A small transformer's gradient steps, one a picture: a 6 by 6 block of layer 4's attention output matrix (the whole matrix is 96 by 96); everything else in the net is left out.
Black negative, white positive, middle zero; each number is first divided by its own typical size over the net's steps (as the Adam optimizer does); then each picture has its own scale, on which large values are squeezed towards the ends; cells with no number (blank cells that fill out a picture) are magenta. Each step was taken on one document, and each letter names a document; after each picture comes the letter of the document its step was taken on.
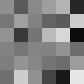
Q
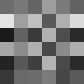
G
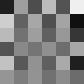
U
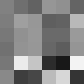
Q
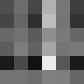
G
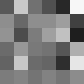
Q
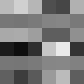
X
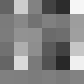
Q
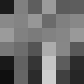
G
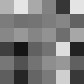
X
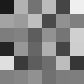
U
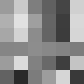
X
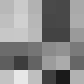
X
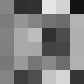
Q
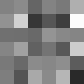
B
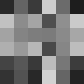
G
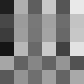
U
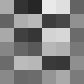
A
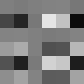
B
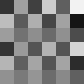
U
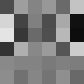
U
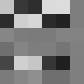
A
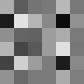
A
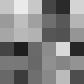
X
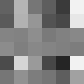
Q
